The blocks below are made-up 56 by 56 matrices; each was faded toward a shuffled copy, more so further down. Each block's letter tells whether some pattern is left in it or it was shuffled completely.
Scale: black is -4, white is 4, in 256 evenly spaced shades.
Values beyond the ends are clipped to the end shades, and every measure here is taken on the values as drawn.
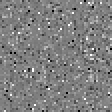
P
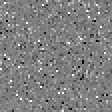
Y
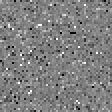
Y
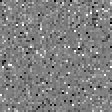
P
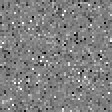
Y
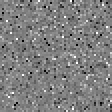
Y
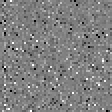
P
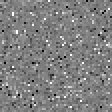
Y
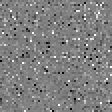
P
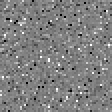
Y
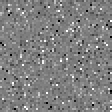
Y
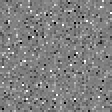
P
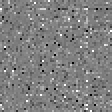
P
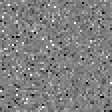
P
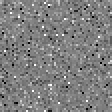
Y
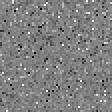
Y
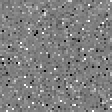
Y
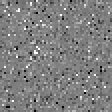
P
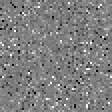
P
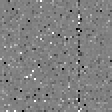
P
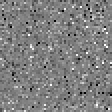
P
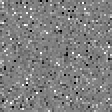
P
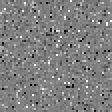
Y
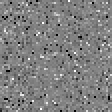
P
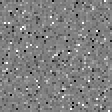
Y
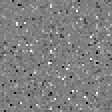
P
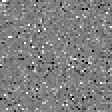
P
